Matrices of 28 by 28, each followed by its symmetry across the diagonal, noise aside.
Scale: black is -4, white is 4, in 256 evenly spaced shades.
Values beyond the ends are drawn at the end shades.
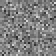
antisymmetric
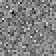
symmetric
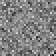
symmetric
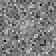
symmetric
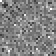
symmetric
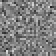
antisymmetric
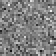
antisymmetric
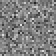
antisymmetric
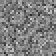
symmetric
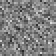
antisymmetric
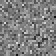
symmetric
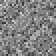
symmetric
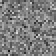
neither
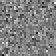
antisymmetric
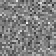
neither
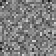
symmetric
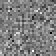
antisymmetric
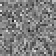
neither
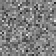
neither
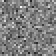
neither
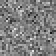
antisymmetric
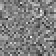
neither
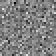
neither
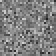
neither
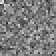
symmetric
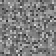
antisymmetric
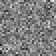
antisymmetric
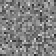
symmetric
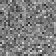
neither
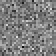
neither
